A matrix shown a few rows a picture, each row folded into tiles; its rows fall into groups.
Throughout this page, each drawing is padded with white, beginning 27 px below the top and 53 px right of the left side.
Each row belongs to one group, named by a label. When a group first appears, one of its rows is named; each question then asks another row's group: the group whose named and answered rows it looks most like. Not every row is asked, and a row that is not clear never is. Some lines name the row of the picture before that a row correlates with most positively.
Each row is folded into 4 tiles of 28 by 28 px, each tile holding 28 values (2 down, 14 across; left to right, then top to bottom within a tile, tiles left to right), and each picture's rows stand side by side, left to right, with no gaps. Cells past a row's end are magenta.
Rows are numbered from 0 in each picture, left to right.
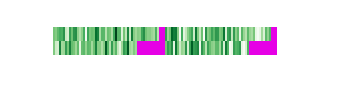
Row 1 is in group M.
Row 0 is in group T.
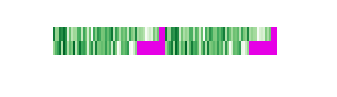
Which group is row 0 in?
M
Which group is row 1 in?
M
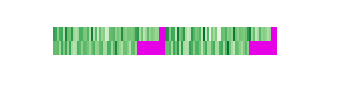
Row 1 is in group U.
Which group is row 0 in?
U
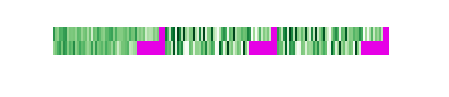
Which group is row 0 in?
M
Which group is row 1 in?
U
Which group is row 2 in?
U
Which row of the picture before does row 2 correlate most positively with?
0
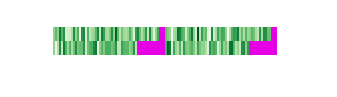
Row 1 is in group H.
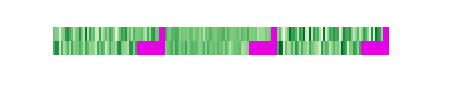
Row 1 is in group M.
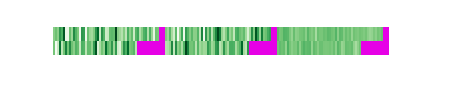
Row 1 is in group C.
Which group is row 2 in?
M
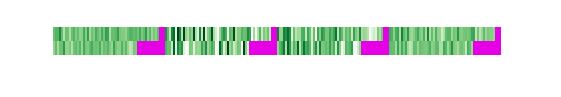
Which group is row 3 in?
U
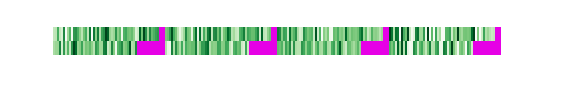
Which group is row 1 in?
T
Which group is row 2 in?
U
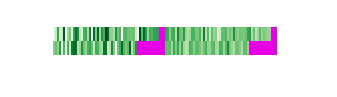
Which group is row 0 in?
C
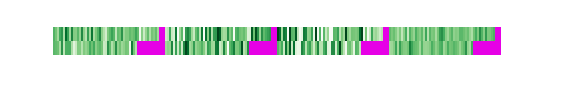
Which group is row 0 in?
U
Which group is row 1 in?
C
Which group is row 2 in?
U
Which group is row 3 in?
C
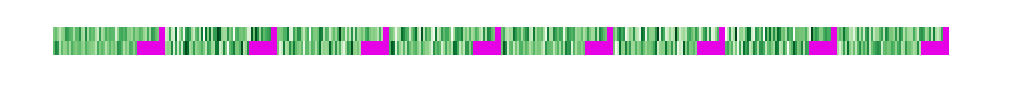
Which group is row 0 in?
H
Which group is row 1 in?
C
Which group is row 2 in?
T
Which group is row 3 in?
H
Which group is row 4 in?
H
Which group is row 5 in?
T
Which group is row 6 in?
C
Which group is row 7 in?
T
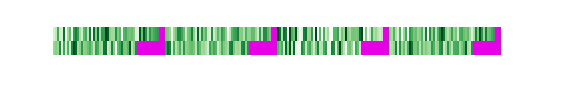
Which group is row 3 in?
C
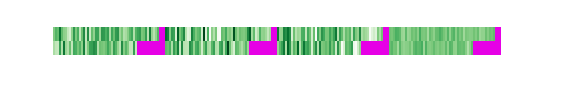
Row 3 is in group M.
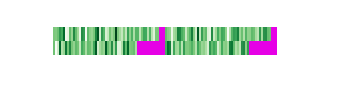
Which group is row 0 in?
T
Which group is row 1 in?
H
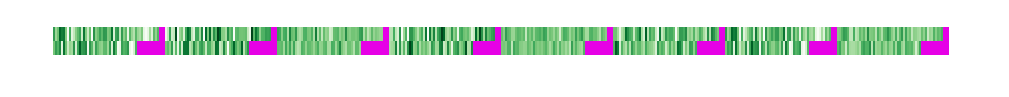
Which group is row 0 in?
M
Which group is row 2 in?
U
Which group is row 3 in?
C
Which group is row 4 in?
T
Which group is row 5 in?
H
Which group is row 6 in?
M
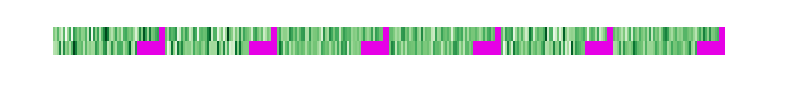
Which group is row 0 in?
C
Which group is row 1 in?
T
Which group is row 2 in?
H
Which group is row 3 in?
H
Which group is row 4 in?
T
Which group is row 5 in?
C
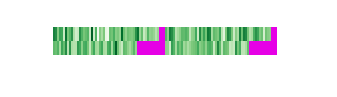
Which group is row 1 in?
T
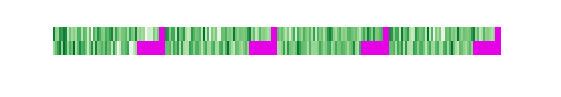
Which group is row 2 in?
C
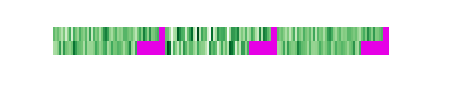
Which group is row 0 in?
C
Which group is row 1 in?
H
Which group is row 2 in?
C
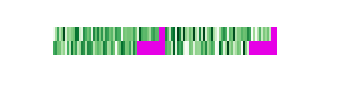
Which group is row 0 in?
C
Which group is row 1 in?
U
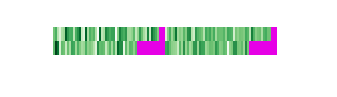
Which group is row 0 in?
H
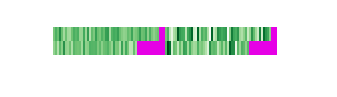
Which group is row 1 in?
H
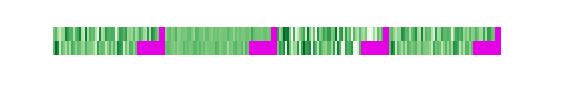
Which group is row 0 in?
H
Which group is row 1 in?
C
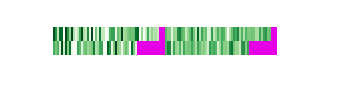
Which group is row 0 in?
U
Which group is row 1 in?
H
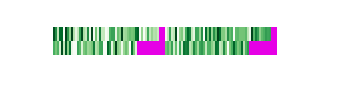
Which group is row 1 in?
C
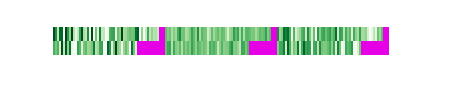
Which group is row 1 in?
H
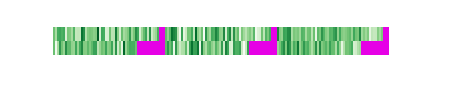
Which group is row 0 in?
T
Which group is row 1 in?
M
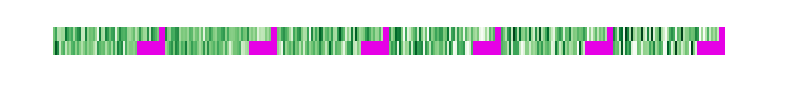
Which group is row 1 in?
M
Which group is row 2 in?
T
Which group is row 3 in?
M
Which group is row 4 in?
U
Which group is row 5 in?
U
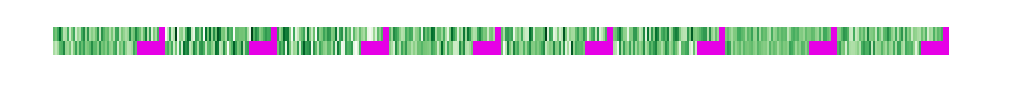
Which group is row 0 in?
T
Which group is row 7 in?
M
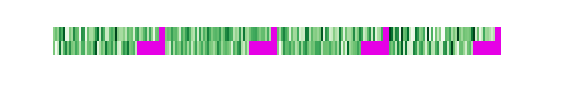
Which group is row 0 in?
T
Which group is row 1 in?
T
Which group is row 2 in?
T
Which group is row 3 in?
U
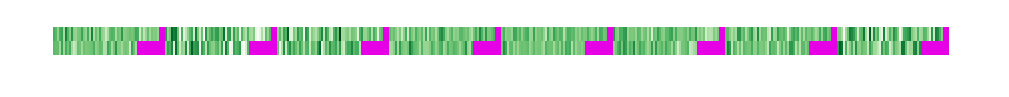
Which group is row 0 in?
U
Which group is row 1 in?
M
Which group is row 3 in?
C
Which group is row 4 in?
H
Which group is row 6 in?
H
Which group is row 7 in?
H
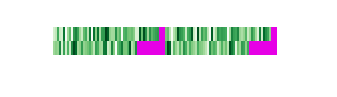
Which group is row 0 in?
C
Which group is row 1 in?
H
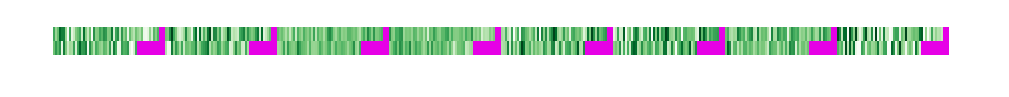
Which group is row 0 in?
M
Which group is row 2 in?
C
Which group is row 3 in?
M
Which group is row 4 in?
C
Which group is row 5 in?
C
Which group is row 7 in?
U
